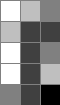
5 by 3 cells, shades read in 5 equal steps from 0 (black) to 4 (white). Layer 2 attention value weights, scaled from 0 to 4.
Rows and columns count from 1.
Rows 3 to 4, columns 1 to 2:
4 1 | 4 1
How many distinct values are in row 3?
3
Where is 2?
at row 1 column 3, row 3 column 3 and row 5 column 1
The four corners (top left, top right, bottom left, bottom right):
4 2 2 0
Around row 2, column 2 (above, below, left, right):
3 1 3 1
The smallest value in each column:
2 1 0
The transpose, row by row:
4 3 4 4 2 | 3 1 1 1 1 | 2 1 2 3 0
